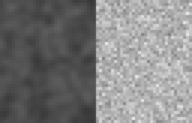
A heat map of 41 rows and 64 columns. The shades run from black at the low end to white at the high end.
It is made of 1 by 2 panels. Panel 1,1: low, blotchy, faint in contrast. Panel 1,2: high, fine-grained.
